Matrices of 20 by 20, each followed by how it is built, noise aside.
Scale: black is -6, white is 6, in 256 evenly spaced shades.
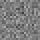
low rank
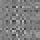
low rank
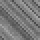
Toeplitz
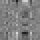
low rank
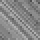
Toeplitz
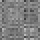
low rank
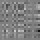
low rank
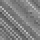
Toeplitz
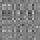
low rank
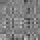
low rank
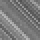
Toeplitz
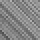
Toeplitz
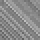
Toeplitz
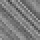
Toeplitz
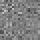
low rank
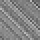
Toeplitz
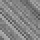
Toeplitz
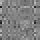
low rank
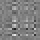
low rank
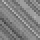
Toeplitz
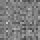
low rank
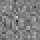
low rank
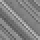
Toeplitz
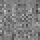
low rank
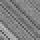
Toeplitz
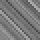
Toeplitz
